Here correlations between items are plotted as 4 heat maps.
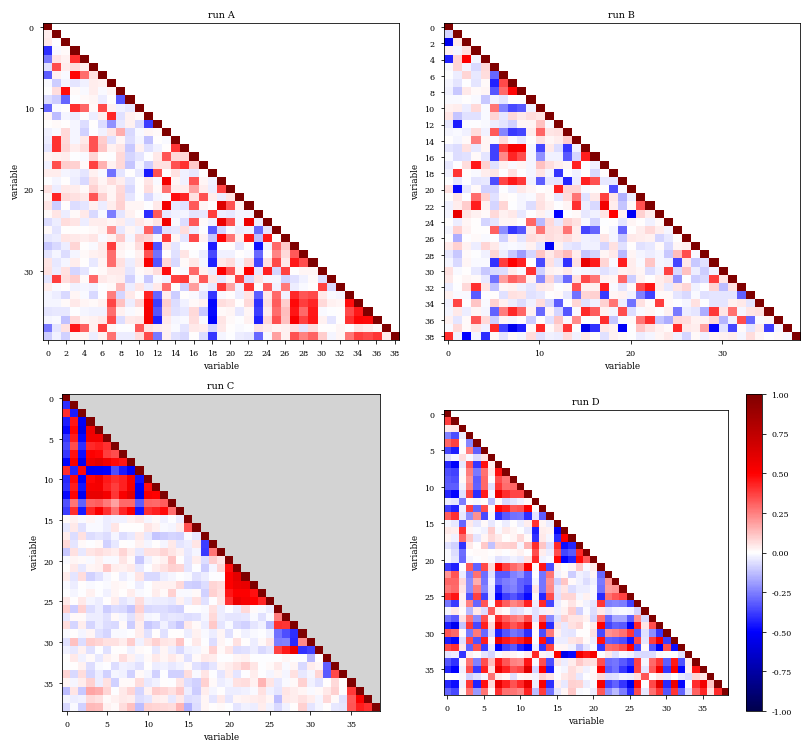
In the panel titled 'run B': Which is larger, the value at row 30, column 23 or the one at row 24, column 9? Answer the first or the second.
the second
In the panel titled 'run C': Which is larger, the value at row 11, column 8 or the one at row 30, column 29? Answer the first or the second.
the first
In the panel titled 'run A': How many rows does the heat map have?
39
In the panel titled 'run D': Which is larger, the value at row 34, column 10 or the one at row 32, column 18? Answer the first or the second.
the first
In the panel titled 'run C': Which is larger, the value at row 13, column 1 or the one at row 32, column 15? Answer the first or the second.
the first
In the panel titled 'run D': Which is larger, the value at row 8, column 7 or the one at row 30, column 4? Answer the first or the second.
the first
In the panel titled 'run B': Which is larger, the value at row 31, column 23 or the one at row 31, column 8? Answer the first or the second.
the second
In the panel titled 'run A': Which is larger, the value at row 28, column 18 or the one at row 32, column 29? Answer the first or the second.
the second
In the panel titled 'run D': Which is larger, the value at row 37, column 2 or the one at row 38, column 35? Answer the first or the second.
the second
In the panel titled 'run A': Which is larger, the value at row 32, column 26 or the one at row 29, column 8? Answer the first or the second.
the first
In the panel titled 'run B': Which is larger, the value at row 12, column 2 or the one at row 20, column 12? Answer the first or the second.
the second
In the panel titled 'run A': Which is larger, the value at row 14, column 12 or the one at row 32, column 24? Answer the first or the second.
the second
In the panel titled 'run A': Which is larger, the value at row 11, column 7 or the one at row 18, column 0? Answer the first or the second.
the first
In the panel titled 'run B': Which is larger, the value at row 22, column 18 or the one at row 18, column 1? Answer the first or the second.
the second
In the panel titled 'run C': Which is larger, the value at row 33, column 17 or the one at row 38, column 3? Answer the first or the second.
the second
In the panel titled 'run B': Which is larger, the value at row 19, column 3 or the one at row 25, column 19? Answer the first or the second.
the first
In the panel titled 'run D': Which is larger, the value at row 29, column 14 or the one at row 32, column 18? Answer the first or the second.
the second
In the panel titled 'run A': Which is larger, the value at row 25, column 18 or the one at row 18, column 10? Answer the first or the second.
the second
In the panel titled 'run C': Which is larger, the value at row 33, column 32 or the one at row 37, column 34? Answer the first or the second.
the second
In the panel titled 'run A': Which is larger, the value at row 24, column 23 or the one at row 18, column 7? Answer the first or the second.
the first
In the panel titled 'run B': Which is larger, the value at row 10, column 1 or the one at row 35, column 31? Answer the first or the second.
the second
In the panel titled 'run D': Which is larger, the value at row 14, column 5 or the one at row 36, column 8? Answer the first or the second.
the second
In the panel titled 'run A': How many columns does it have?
39
